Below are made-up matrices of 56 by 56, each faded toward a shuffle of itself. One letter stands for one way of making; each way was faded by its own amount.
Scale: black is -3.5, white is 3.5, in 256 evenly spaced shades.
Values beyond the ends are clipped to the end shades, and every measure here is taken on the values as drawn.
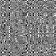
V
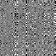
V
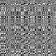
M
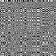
M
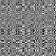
M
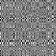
M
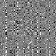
V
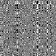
V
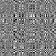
M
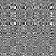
M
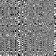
V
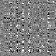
V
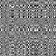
M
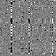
V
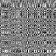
M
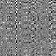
V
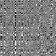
V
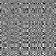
M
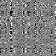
V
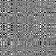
M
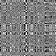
M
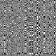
V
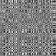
M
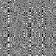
V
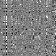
V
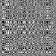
M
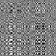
M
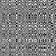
M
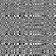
M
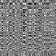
M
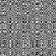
M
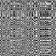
M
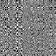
V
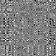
V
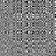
M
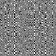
V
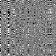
V
